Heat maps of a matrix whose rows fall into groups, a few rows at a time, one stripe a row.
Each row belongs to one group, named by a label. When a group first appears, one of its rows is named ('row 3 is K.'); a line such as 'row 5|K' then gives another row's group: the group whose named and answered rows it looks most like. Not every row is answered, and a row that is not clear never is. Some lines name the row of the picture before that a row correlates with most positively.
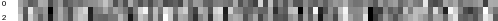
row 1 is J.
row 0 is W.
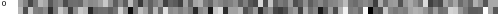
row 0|W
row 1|J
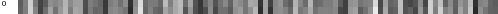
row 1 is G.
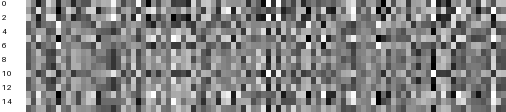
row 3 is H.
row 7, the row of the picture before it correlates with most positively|0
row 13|J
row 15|G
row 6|H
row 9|G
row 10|W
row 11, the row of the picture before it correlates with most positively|0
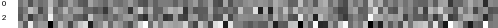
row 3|J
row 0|H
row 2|H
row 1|G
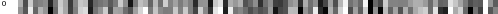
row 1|J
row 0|J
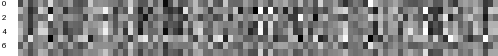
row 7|W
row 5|J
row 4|W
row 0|H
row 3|W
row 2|H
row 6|H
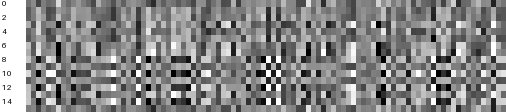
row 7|J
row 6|J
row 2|G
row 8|W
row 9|G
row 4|G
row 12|W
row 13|J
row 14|W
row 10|W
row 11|G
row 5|G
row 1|G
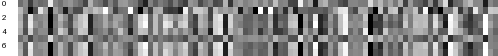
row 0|H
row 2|J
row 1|W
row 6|J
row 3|J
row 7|J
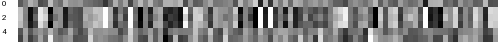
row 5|H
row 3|W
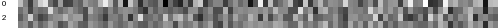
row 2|G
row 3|H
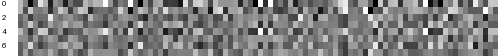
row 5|H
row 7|H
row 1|J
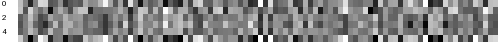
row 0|W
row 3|G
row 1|J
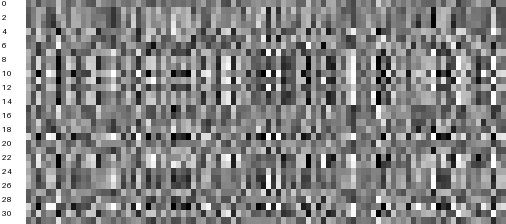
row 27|G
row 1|G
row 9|J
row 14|J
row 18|G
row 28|H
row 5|G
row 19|W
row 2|G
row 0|H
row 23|J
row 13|J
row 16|H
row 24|W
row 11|J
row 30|J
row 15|H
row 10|W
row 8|J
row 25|W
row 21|G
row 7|W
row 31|H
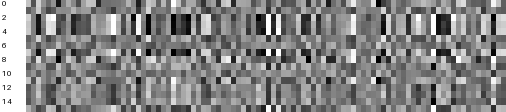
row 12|G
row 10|H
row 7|W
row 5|G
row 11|J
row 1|G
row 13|G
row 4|W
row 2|W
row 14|G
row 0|J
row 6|H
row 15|W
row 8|J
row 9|G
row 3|W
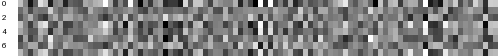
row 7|W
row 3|W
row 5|H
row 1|H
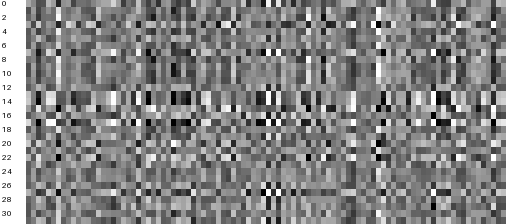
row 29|G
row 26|G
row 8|H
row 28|G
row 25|H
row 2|H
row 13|W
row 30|H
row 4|H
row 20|J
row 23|G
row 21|H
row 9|H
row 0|W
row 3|J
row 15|J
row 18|H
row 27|W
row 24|H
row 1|H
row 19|W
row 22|J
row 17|W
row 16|G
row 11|H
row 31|G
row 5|G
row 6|H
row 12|G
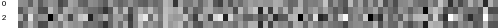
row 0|H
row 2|J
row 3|G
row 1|G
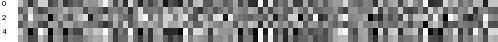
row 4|W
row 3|G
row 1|G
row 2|J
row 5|W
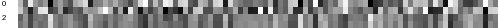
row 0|J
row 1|W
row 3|H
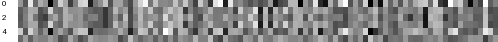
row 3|G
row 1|G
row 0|J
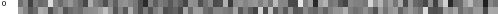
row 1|W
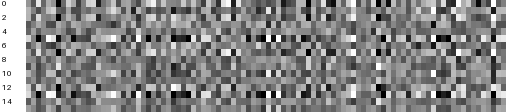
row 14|H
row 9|H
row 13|W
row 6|G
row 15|W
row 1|W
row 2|J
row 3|G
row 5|W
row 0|J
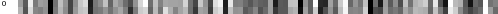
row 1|J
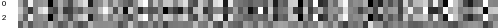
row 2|J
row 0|J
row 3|H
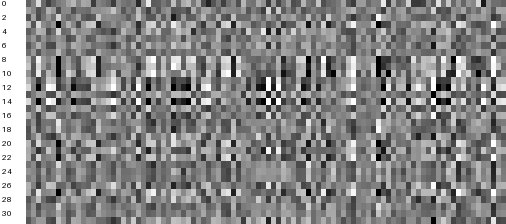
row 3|J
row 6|G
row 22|J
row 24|H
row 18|H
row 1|W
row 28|G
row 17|H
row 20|J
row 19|G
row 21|W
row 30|H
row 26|W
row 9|J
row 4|G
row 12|W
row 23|H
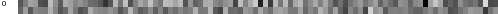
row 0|G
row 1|H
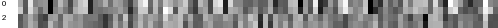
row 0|J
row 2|G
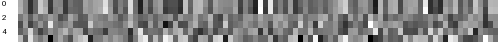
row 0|W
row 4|G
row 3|H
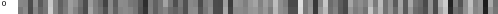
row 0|H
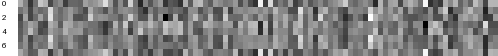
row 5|H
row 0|W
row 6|H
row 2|H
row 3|G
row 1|H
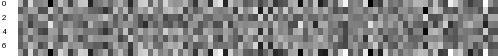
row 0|J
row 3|H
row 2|W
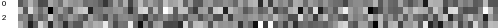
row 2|H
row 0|G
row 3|W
